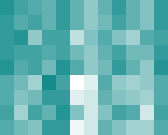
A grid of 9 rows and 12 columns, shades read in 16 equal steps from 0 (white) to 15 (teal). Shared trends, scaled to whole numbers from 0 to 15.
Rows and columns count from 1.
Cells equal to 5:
0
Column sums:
112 92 89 103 116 55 47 88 93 75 65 110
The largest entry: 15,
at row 6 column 4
